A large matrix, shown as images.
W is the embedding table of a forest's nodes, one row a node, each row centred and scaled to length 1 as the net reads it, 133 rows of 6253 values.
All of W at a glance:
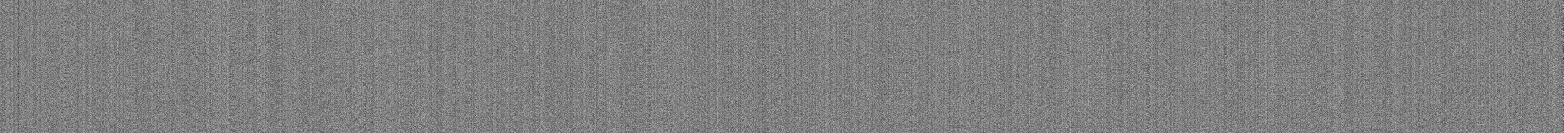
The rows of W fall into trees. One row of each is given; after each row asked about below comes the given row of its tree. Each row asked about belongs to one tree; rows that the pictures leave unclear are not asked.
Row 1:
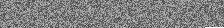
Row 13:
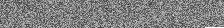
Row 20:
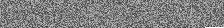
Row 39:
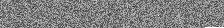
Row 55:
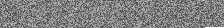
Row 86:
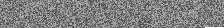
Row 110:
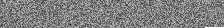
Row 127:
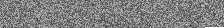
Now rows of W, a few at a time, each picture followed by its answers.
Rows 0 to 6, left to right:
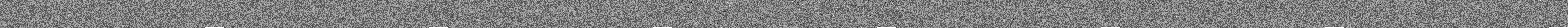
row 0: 55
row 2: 1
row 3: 20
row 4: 1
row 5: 39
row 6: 55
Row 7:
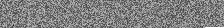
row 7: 55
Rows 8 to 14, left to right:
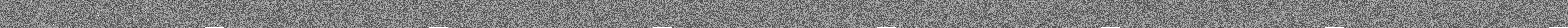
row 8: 127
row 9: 86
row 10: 110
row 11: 39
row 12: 55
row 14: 55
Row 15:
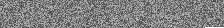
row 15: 86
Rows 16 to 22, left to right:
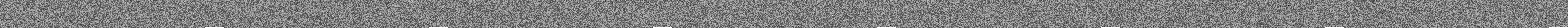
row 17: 1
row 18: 13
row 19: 55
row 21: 86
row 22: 39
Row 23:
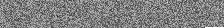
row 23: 127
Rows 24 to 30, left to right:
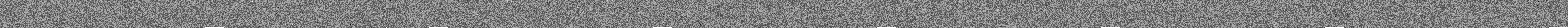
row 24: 55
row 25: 20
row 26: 39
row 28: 110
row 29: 20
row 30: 1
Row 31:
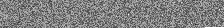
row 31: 39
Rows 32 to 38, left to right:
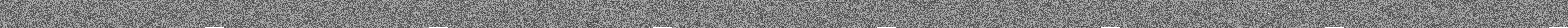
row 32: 55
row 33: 39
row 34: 86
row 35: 55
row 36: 13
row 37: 55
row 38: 1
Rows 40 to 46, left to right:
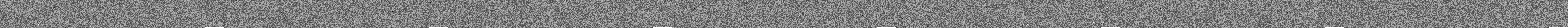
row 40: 1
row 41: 86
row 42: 13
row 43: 110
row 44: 1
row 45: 86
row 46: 13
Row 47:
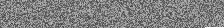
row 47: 1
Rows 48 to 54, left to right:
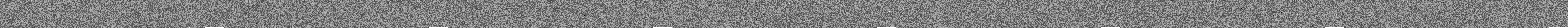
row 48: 20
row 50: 13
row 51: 127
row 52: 127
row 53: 13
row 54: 39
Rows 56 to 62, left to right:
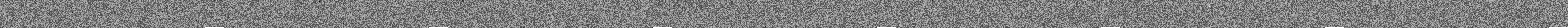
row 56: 86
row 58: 86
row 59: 13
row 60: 55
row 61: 13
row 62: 55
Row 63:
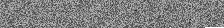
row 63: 20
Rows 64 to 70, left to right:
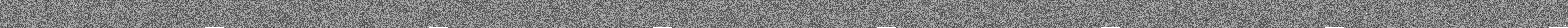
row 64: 55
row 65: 86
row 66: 13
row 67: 86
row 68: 1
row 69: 86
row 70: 110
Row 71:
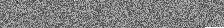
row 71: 1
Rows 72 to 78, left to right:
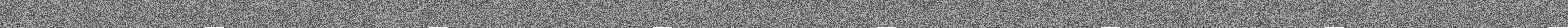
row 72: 55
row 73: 86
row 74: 13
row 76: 13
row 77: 86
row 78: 55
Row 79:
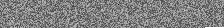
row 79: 1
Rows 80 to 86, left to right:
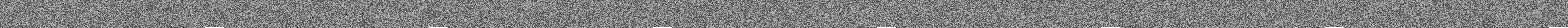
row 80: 20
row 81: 86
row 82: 39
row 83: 13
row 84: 1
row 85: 110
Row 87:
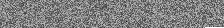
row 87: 86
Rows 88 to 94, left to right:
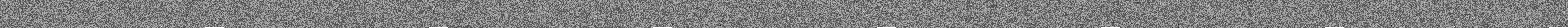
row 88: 39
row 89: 127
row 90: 20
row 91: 127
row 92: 1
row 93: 1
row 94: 86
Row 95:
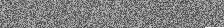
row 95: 55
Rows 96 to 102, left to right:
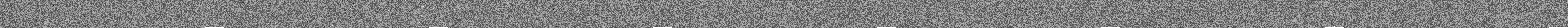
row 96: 110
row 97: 13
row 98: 20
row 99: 55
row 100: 39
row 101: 39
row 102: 86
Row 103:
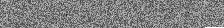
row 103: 39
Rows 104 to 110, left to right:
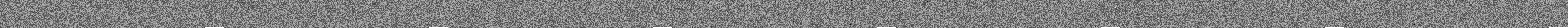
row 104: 1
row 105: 13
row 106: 127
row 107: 86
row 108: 1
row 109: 13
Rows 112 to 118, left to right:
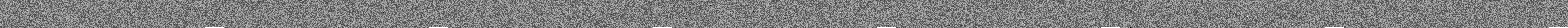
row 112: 39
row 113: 13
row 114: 55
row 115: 13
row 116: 1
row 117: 55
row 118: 39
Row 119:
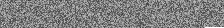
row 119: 86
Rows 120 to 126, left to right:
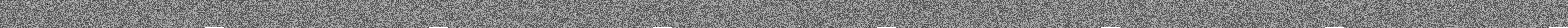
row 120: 86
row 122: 1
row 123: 55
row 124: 13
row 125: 127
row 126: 110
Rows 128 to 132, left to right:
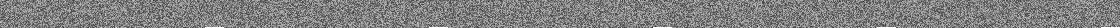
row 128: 1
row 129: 13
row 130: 13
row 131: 110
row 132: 1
